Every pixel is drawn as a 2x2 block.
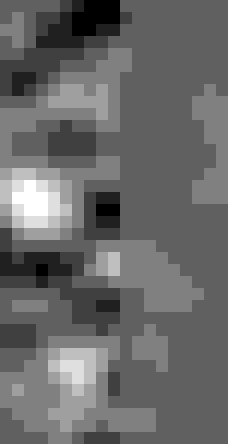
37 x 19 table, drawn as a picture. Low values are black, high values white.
A vertical seam about 50% of the way across splits the table, and the right part is calmer. The halves do not mirror each other. Values change most from cell to cell in the middle left. The ninth with the highest average is the middle left.
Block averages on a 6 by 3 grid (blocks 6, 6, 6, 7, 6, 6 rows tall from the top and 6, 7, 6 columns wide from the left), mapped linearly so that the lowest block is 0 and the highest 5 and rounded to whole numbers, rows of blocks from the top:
0 0 1
2 2 2
5 1 2
1 2 2
2 2 2
3 2 1
